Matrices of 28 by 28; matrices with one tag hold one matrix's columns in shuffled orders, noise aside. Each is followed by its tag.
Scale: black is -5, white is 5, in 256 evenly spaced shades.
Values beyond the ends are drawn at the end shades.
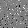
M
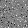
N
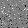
M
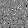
M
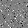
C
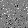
M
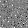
N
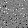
M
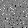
M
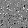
M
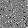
N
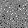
M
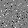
C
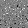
M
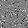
C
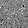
M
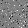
C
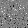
M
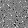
N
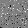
M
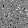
M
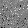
M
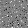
N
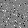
C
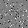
C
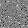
N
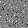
N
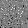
M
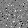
C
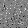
M
